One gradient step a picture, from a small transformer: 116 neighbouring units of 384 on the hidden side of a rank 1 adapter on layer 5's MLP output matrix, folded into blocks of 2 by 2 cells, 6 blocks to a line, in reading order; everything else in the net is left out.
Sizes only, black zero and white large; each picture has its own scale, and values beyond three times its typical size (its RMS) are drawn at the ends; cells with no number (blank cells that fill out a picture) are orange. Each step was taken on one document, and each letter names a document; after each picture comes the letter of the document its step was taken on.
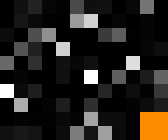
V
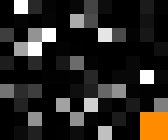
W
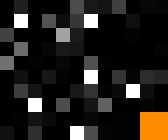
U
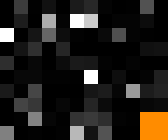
V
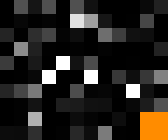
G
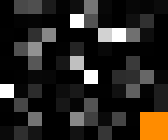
W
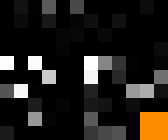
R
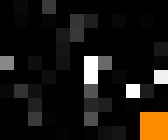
R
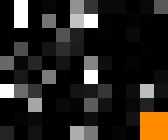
U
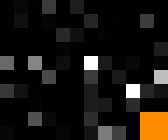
R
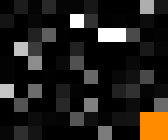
W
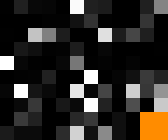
G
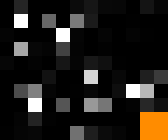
U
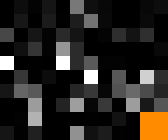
G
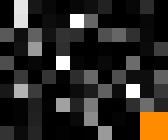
G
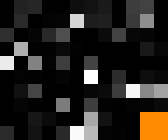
G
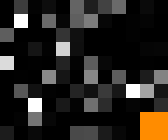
U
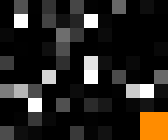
U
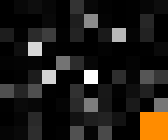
G
